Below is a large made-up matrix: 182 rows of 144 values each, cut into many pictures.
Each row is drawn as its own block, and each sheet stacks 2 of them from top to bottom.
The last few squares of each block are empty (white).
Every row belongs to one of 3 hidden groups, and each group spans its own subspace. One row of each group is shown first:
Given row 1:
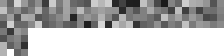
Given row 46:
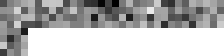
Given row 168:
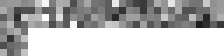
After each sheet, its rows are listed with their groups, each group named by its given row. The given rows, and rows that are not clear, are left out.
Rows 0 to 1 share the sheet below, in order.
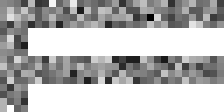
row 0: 168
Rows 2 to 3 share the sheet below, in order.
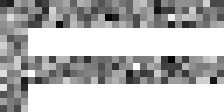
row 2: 46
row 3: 46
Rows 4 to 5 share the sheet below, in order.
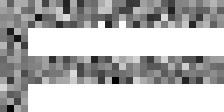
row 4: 1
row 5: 1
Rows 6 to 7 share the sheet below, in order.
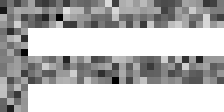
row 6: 168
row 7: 1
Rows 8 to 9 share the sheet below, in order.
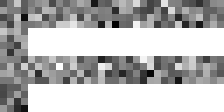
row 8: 1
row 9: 168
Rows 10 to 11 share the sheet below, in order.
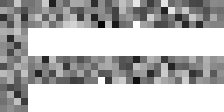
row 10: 1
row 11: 1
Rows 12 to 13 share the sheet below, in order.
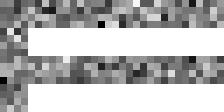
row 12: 1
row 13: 46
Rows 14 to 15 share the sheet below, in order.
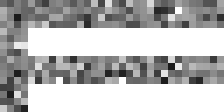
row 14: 46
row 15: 168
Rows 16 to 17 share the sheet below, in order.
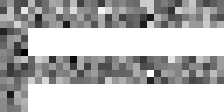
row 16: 168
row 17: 168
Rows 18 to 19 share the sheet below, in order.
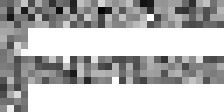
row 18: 168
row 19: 1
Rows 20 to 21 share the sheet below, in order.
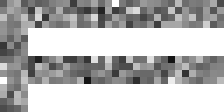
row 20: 46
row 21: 46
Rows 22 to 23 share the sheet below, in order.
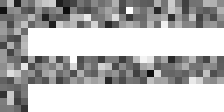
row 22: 46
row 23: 168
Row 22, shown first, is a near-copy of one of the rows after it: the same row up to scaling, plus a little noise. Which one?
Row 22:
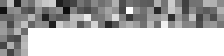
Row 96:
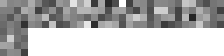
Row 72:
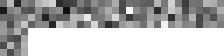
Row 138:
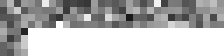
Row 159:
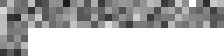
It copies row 72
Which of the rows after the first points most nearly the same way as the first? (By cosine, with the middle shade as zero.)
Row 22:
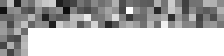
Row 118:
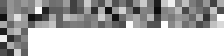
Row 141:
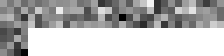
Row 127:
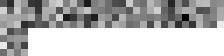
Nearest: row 118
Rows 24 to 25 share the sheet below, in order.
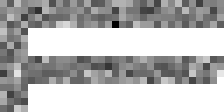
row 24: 1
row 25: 46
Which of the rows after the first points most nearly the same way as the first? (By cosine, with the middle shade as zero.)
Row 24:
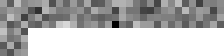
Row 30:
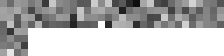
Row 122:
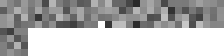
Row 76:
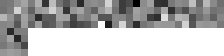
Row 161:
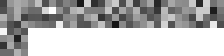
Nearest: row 161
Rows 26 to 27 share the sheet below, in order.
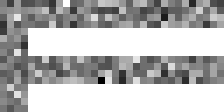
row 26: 46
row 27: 1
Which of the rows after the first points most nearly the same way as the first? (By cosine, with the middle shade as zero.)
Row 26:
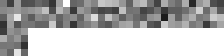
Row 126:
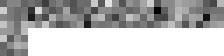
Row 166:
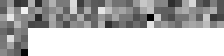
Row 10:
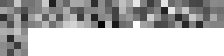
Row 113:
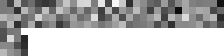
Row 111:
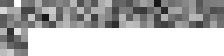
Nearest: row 113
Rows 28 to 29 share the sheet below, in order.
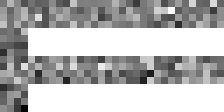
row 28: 46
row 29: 168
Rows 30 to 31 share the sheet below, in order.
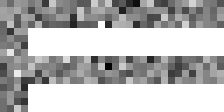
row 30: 1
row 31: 46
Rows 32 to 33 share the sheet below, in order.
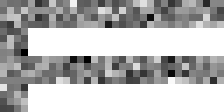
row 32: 168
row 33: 46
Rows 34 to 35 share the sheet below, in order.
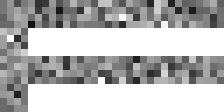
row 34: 168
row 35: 1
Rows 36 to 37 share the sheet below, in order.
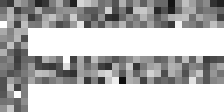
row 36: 46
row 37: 1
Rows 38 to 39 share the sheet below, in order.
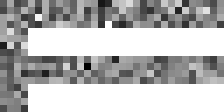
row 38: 1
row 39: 168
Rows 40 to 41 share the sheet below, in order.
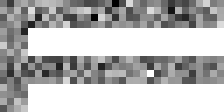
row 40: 46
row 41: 168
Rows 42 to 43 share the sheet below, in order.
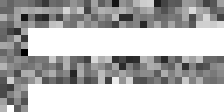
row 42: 168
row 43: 1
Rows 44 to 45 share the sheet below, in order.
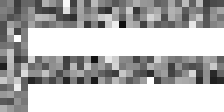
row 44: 1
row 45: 168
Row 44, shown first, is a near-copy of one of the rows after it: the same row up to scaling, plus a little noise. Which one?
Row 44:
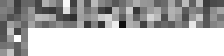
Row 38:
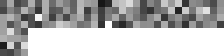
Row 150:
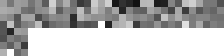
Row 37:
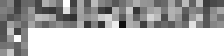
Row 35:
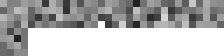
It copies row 37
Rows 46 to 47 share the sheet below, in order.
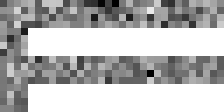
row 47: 168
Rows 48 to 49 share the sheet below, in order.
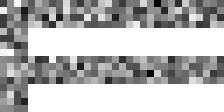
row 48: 1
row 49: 168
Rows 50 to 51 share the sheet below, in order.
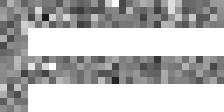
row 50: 46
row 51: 1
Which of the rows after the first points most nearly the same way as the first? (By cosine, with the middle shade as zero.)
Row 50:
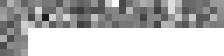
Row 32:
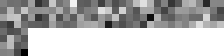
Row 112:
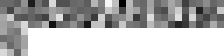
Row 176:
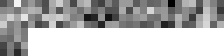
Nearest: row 112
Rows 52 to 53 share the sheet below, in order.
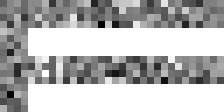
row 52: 1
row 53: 168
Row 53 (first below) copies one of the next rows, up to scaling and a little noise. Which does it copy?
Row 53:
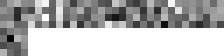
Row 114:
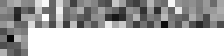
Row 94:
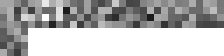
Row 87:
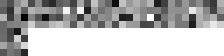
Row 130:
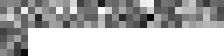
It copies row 114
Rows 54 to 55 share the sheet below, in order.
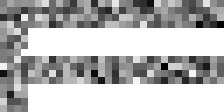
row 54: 168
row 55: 1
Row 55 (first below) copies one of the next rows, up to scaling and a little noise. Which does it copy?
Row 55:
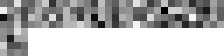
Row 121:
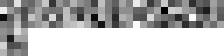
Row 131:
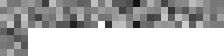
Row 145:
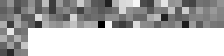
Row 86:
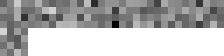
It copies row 121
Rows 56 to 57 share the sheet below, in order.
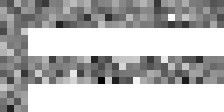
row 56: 46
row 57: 1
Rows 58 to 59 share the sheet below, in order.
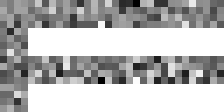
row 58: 1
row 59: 1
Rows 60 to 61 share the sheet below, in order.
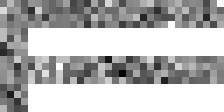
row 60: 46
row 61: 168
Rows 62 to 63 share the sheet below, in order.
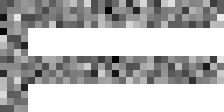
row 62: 46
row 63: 46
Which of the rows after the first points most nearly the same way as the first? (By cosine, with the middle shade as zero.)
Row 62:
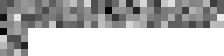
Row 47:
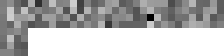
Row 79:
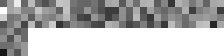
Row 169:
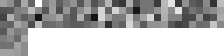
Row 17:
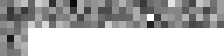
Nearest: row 169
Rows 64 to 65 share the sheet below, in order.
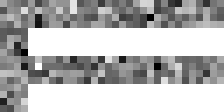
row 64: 168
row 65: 46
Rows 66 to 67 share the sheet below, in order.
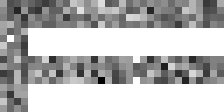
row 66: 46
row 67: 1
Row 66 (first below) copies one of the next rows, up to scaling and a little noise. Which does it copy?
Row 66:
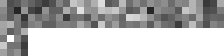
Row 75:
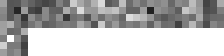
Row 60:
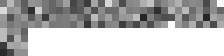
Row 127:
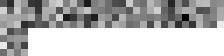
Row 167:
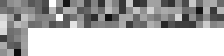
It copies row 75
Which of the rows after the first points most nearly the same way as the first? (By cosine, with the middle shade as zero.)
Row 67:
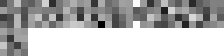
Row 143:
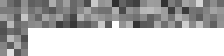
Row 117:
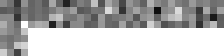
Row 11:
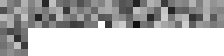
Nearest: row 117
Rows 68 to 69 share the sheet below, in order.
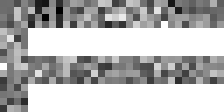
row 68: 168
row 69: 46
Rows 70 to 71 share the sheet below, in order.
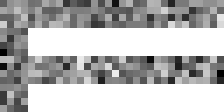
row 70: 46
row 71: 46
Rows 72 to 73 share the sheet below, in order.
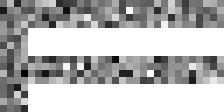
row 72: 46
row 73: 168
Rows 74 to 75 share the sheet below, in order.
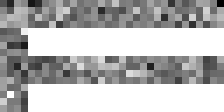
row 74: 46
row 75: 46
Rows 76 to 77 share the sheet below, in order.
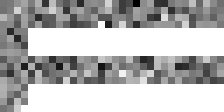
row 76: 1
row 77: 168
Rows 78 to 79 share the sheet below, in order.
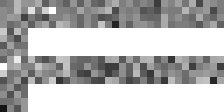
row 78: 1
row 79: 46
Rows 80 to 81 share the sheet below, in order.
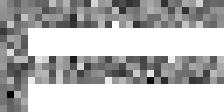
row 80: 1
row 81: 168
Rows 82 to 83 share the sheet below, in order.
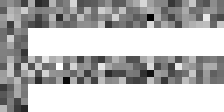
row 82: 168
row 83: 168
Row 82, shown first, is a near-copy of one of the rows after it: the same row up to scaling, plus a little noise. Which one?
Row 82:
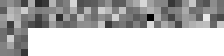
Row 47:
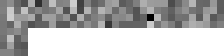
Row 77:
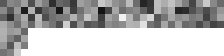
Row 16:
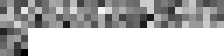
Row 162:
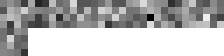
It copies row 162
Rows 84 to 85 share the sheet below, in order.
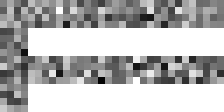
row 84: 168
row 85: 1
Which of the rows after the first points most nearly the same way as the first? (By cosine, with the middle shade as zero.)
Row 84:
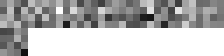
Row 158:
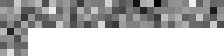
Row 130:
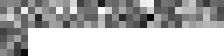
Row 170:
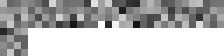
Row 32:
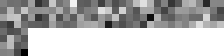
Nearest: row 130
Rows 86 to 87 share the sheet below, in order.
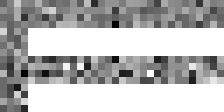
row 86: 1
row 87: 168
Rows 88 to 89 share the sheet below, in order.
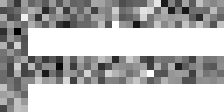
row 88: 1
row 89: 168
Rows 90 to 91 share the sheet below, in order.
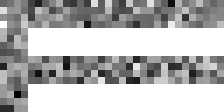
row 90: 46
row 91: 1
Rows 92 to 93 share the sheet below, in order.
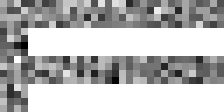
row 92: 46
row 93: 1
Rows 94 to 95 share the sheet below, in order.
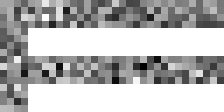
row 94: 168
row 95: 1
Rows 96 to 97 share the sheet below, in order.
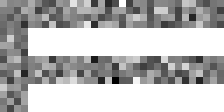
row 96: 46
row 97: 1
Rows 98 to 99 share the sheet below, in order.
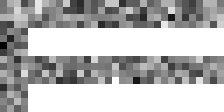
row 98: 46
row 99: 1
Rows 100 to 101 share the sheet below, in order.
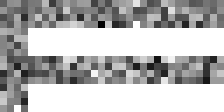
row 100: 1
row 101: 46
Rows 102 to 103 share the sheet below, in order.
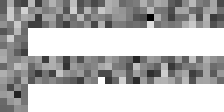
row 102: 168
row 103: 1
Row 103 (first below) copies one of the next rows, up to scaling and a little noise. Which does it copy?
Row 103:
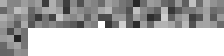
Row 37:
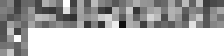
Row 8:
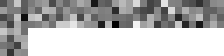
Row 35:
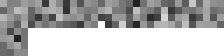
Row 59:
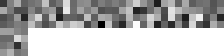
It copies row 35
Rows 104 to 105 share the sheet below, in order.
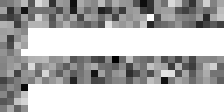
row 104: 168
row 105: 46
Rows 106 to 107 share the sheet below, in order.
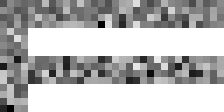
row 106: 1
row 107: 1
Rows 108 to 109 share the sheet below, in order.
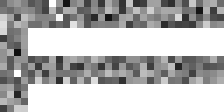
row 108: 46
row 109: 168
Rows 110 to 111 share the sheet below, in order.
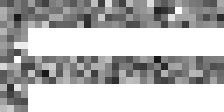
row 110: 46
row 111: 1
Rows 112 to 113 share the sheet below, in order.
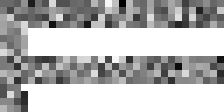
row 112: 46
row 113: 46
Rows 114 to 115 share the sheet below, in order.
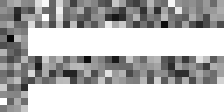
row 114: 168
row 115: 46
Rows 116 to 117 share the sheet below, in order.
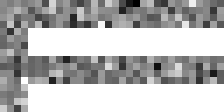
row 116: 1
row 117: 46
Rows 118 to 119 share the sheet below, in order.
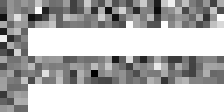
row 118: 46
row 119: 46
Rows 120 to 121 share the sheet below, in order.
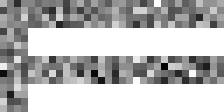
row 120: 1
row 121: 1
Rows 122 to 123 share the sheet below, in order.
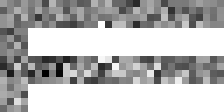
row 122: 1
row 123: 168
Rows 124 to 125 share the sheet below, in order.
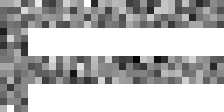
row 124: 46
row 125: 1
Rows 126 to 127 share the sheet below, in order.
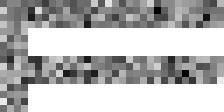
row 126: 46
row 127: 46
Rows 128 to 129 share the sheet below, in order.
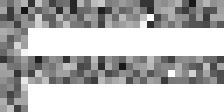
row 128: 168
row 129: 46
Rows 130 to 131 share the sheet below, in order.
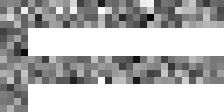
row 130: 168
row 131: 1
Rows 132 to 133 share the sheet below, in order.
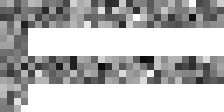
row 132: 46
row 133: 168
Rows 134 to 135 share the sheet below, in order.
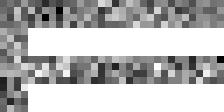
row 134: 168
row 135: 46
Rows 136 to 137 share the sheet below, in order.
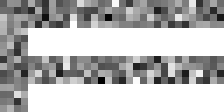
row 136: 46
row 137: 1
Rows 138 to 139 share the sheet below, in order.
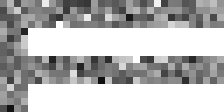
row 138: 46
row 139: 1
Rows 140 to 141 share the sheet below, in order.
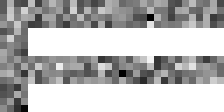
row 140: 168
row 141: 168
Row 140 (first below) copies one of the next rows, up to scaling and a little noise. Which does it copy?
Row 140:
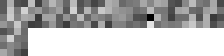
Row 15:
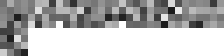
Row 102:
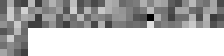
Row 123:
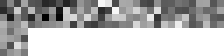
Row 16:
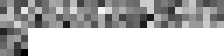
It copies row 102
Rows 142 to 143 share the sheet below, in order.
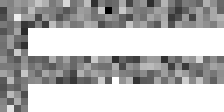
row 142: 46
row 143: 1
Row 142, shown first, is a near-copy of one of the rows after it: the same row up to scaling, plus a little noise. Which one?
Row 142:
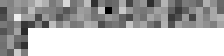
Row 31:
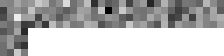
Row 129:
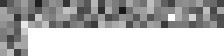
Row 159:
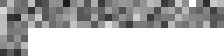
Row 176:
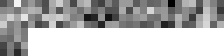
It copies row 31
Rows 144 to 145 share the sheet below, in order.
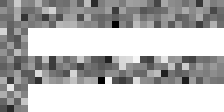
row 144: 1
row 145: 1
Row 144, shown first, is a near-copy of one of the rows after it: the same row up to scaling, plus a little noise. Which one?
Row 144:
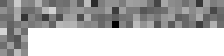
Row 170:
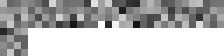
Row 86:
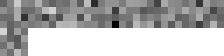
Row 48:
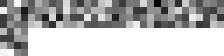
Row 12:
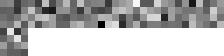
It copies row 86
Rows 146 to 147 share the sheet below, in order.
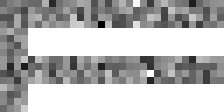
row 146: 1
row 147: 168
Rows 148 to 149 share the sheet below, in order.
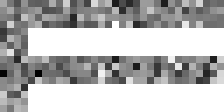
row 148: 1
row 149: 46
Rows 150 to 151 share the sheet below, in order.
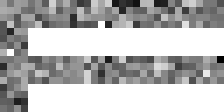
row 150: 1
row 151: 46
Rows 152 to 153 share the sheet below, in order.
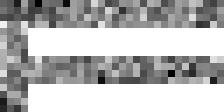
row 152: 46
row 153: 46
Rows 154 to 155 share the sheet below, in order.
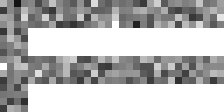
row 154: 1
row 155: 46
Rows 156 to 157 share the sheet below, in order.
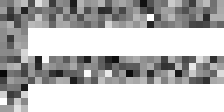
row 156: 168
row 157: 46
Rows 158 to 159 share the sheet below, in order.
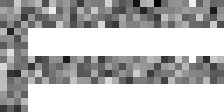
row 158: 1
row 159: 46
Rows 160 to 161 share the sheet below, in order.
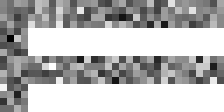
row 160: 168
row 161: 1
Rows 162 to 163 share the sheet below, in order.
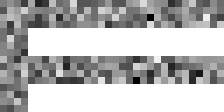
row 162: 168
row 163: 1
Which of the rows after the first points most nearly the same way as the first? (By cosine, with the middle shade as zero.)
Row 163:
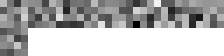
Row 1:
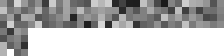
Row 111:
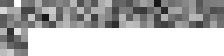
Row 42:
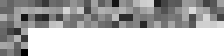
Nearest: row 1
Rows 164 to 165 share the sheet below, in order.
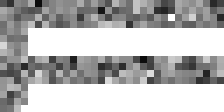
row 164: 46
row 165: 168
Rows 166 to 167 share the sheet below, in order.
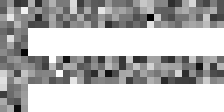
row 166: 168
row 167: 46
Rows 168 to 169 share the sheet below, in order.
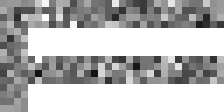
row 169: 46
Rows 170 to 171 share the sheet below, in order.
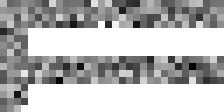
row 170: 1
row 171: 168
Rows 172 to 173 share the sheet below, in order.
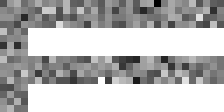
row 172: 1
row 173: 1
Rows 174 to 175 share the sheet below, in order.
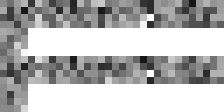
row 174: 168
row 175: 168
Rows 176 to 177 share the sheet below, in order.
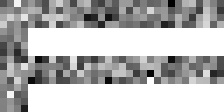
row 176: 46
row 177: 168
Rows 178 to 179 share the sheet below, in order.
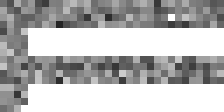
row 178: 46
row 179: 168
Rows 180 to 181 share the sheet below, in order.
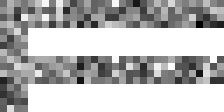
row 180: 168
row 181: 46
